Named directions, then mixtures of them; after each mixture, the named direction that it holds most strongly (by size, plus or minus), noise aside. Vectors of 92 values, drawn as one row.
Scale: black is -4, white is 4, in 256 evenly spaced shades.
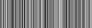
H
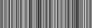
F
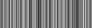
F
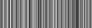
F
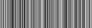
H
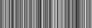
F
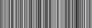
F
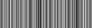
F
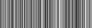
H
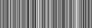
F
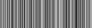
H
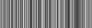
F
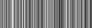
H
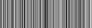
H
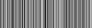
H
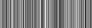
H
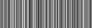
F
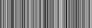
H
